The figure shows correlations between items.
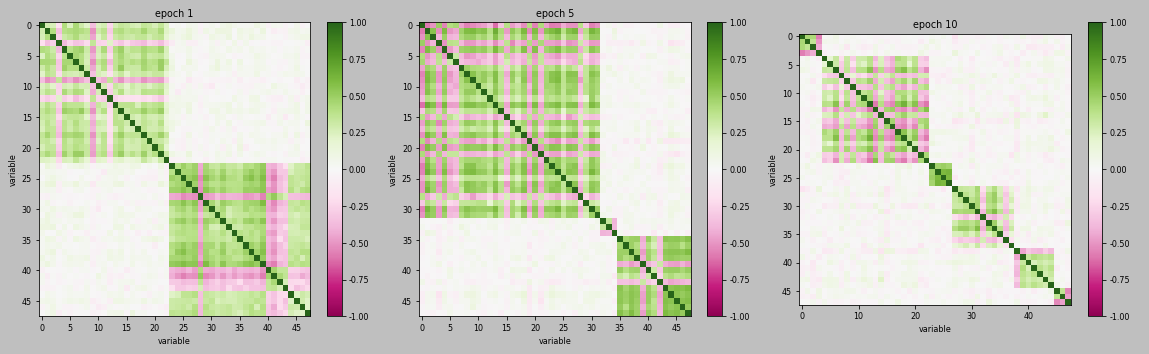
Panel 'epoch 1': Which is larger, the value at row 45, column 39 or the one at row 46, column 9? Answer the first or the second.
the first
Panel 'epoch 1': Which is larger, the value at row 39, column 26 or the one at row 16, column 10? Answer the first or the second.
the first
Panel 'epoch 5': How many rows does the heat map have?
48
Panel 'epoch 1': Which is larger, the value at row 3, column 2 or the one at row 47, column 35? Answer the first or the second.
the second
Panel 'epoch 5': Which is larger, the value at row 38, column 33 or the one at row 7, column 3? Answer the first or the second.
the first
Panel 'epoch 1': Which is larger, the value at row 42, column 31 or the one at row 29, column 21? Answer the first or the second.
the second
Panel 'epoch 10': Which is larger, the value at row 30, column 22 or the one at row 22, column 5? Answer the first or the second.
the first
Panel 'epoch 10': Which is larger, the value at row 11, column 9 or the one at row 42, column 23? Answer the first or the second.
the second
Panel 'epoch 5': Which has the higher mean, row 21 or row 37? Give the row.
37
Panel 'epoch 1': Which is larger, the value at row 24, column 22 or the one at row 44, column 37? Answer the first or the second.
the second
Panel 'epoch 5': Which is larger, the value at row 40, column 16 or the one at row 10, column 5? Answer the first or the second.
the first
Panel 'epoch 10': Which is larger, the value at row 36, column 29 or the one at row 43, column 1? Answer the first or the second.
the second
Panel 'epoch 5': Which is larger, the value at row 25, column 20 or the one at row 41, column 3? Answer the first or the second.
the first
